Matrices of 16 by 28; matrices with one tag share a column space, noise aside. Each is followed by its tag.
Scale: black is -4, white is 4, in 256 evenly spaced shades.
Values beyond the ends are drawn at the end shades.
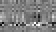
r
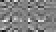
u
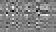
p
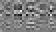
p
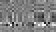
r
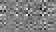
p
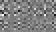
p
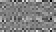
u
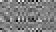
u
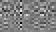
p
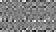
u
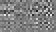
p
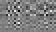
p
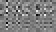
p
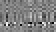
r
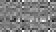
u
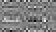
u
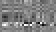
r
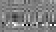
r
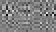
p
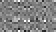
u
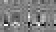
r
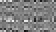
u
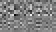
p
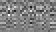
p
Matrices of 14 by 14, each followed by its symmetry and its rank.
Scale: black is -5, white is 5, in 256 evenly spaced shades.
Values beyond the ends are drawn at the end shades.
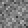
symmetric, full rank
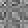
symmetric, rank two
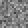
neither, full rank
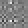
neither, rank two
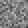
neither, full rank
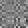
neither, rank two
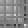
symmetric, rank two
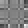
symmetric, rank one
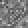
symmetric, full rank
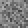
symmetric, full rank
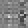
neither, rank two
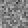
neither, full rank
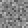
symmetric, full rank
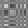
symmetric, rank one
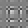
symmetric, rank one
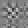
symmetric, rank two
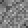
symmetric, full rank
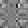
neither, rank two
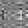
neither, rank two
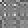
symmetric, rank two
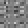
neither, rank two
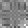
symmetric, rank two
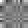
symmetric, rank one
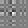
symmetric, rank one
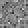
symmetric, full rank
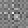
symmetric, rank two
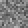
neither, full rank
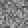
neither, full rank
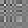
symmetric, rank one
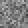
neither, full rank
